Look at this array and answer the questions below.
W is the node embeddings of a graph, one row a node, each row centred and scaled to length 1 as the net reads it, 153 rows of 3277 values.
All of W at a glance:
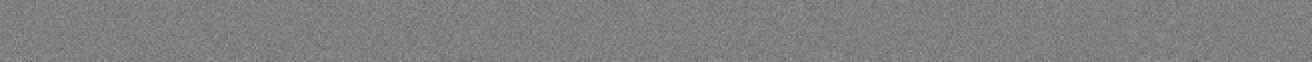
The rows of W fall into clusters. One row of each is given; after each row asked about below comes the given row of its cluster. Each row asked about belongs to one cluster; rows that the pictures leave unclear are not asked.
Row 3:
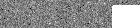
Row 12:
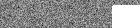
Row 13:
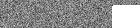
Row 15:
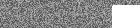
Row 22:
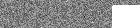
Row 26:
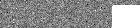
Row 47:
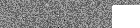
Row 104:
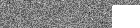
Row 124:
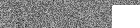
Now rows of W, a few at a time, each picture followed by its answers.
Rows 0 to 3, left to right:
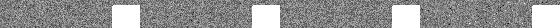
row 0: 12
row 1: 26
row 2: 26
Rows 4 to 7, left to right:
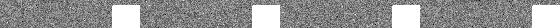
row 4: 15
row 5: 13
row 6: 47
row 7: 15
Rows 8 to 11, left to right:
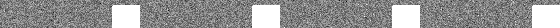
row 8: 26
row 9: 47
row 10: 22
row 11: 47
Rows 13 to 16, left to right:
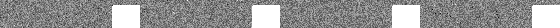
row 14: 26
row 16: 47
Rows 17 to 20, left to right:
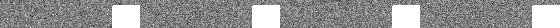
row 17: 13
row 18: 47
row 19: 15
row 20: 47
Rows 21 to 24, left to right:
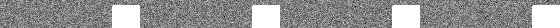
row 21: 104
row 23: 22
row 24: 3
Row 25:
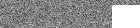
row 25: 22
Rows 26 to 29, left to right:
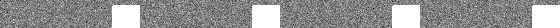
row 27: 12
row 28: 47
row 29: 22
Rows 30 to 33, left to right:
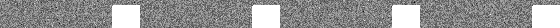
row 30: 15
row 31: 12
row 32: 15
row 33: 13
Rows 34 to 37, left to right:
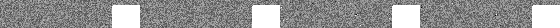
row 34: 12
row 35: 26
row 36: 13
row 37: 13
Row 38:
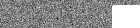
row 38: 15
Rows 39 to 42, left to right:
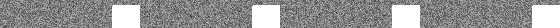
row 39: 104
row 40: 13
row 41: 26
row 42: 22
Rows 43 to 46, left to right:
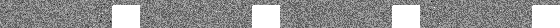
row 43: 13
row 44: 104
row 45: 124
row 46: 22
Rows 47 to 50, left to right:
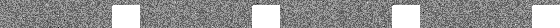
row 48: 3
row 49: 3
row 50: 47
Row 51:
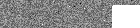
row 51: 104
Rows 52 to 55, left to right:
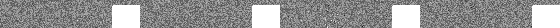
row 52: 15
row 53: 47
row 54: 26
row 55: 47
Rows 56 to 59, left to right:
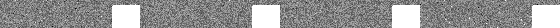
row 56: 26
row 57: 3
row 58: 26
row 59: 124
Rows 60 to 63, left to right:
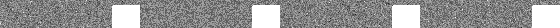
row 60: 47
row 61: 26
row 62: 12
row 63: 22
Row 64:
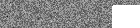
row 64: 13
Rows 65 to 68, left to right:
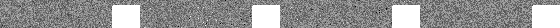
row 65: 15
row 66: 124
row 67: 22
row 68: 13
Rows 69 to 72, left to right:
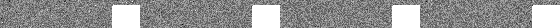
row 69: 3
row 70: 104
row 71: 124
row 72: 13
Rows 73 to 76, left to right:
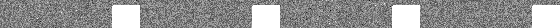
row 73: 12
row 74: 26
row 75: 3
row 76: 15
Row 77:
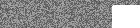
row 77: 26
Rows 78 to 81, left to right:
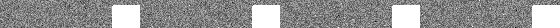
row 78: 12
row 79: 12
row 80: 47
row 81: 15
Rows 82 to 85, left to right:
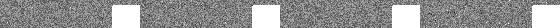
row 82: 15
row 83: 12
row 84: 13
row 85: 3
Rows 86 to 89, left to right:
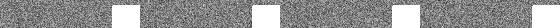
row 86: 124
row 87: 13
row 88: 124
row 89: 12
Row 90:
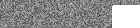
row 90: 13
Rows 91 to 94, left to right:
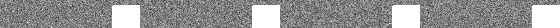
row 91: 22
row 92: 22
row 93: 13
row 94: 3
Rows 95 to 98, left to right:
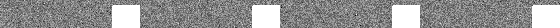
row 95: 124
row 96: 15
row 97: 13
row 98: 12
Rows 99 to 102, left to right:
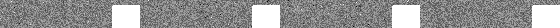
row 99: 22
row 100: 3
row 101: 3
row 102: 124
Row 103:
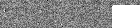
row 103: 26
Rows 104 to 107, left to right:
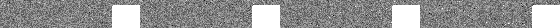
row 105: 124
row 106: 22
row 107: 3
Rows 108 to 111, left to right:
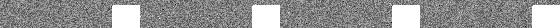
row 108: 104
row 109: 47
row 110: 104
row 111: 3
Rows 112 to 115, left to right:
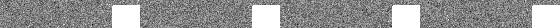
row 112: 47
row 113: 104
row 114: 104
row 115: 15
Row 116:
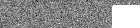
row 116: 15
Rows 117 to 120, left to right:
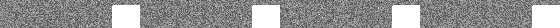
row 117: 47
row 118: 22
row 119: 26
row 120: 22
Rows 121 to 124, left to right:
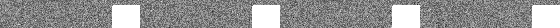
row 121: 15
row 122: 12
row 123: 15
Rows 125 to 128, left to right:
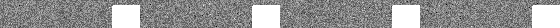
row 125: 3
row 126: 13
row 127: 104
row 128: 3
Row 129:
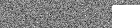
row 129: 47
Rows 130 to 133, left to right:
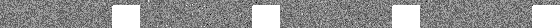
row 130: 3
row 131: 13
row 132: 12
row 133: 13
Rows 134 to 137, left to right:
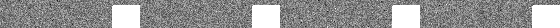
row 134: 12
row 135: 104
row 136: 26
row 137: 3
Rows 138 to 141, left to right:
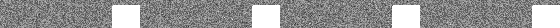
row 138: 22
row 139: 104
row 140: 104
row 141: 22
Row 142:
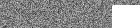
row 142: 104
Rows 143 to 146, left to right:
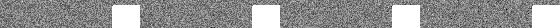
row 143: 12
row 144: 12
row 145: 104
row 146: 104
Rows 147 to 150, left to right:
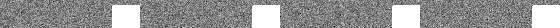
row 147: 104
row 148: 124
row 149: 47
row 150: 104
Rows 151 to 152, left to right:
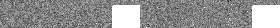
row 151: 13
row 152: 124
